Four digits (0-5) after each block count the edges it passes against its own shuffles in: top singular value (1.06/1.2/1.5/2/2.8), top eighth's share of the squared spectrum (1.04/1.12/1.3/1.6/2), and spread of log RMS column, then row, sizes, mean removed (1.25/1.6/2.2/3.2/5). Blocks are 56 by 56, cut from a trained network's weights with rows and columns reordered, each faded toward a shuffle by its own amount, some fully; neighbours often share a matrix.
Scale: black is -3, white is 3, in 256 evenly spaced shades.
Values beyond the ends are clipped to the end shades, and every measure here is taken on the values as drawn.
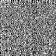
3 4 1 2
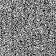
2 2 0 0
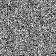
0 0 0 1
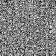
3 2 0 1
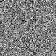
2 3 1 1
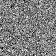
0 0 0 0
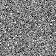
0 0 0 0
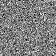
0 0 0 0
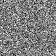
0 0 0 0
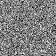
0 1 0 0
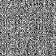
3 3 0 2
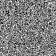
0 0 0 0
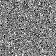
1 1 0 0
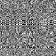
4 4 2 3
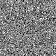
2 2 0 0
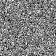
2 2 0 0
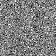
2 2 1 0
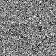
2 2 0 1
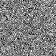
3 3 0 1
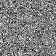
1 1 0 0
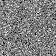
1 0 0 0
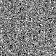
1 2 0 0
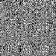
3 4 1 2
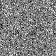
1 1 0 0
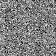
1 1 0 0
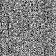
3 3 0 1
